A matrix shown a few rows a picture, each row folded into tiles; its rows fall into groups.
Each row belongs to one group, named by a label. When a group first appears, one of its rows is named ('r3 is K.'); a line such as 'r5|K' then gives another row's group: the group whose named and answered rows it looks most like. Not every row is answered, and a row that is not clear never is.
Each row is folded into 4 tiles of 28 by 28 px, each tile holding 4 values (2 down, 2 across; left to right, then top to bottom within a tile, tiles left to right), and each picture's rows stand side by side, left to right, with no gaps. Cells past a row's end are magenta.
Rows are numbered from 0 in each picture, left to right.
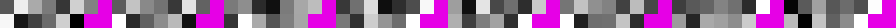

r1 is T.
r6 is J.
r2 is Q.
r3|J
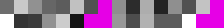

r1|J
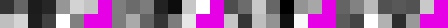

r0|Q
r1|Q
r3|J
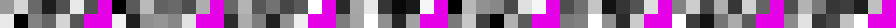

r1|J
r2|Q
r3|J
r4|Q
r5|J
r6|T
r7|Q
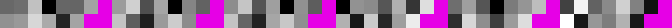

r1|T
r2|T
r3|J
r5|T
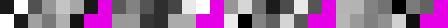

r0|T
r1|Q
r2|T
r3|T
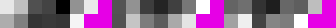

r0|Q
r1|Q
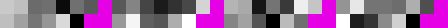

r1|Q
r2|Q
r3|T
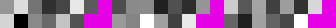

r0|T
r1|J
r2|J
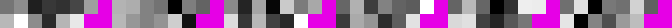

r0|Q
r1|T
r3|Q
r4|Q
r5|T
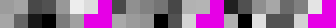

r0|Q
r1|Q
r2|J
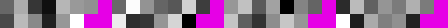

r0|Q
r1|T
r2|T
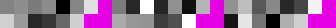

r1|J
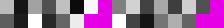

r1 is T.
